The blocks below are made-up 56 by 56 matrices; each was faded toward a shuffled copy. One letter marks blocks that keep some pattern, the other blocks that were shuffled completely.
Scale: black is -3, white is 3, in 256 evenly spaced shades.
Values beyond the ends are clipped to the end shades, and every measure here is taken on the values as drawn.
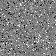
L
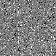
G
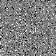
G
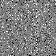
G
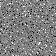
L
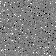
L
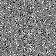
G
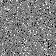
L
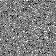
L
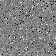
L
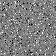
L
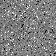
L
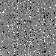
G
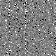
G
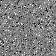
L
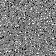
L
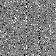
G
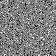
L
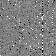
G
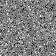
L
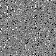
G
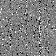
G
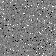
L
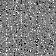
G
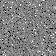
L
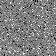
L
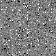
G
